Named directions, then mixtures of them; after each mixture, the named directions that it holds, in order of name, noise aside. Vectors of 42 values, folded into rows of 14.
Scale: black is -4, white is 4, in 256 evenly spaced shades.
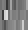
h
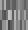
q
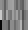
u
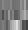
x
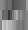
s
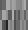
q, s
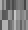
q, s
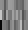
u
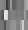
h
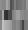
h, s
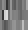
h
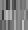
h, q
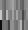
u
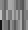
u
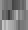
s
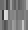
h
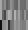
q, u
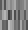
q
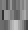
h, x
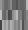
s, u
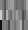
u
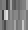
h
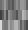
u, x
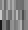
u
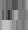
s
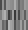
q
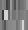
h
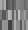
q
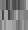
h, s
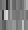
h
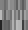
u, x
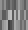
q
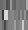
h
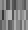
h, q
